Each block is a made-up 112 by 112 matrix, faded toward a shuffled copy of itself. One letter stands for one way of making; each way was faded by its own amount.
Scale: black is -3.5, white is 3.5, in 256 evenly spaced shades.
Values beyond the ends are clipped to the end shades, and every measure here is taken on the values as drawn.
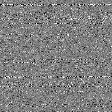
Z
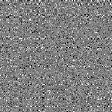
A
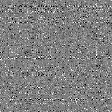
A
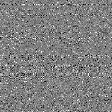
A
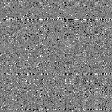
A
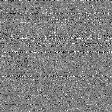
Z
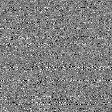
Z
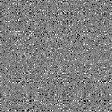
A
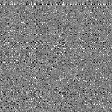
A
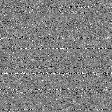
Z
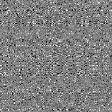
A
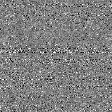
Z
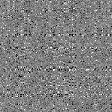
A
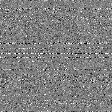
Z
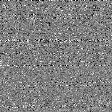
Z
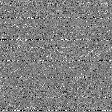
Z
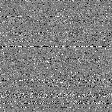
Z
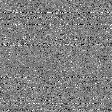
Z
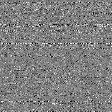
Z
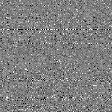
A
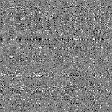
A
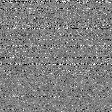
Z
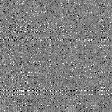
A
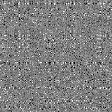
A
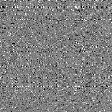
A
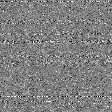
Z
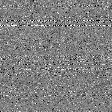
Z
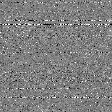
Z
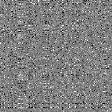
A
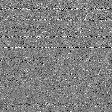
Z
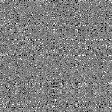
A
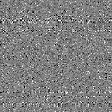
A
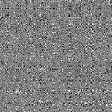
A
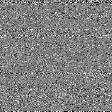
Z
